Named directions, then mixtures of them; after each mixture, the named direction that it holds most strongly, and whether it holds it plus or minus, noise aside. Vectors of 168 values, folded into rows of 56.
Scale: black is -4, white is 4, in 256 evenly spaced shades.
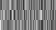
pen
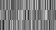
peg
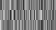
pen, plus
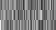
pen, plus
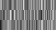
pen, minus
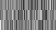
peg, minus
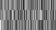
pen, plus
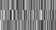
pen, plus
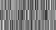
peg, minus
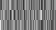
pen, plus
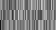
pen, minus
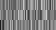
peg, plus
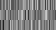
peg, plus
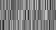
peg, plus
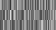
pen, minus
